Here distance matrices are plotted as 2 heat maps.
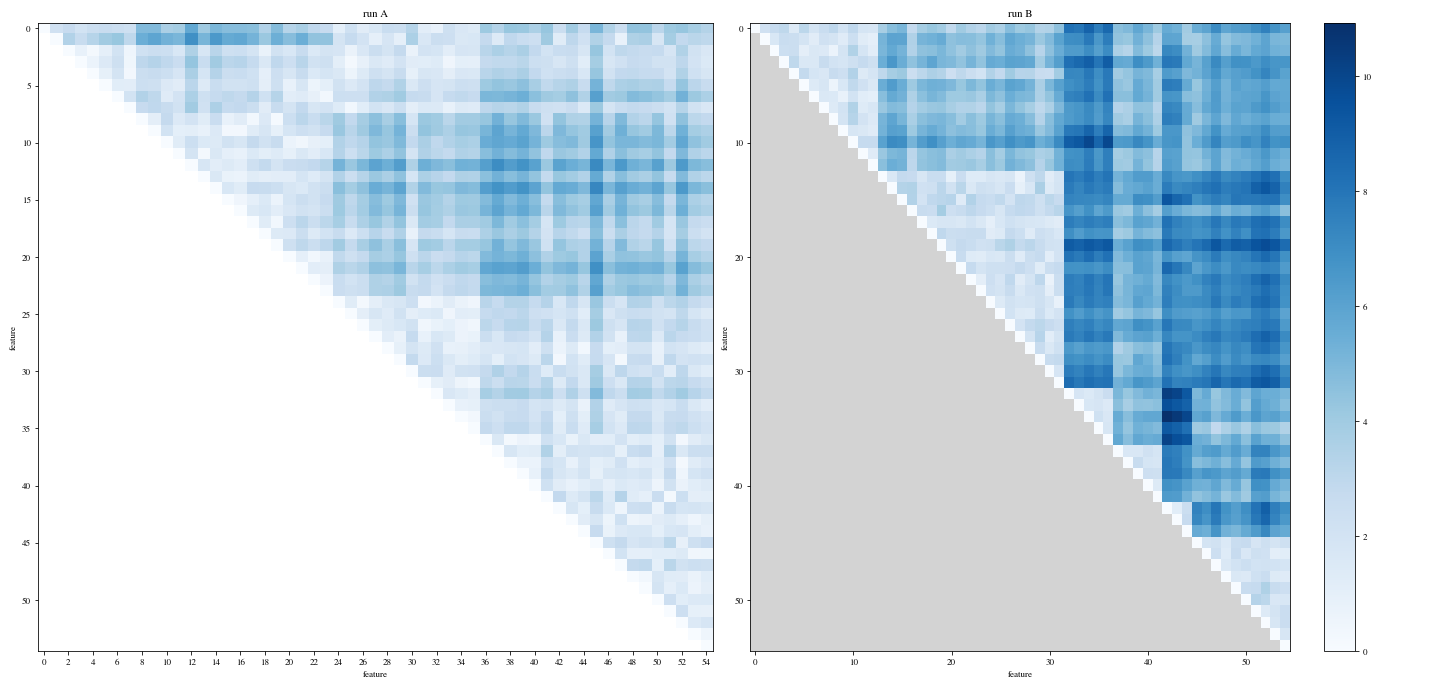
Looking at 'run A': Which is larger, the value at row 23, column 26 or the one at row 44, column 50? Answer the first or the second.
the first
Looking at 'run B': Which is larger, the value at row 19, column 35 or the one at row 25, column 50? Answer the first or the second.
the first
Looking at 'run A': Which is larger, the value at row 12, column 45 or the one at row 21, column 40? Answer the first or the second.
the first
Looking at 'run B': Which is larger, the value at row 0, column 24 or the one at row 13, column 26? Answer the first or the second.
the first
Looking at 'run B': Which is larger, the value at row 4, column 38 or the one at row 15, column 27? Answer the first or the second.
the first
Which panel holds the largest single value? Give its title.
run B
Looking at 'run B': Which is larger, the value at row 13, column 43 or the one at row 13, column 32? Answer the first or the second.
the second
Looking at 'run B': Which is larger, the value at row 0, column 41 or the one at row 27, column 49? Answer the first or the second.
the second
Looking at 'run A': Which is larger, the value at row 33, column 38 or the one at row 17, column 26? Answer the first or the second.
the second
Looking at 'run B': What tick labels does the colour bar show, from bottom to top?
0, 2, 4, 6, 8, 10
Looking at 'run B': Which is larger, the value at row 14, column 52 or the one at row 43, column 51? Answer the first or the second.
the first
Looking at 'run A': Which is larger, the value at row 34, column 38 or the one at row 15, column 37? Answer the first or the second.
the second
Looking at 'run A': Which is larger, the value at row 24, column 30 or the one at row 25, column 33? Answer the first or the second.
the first
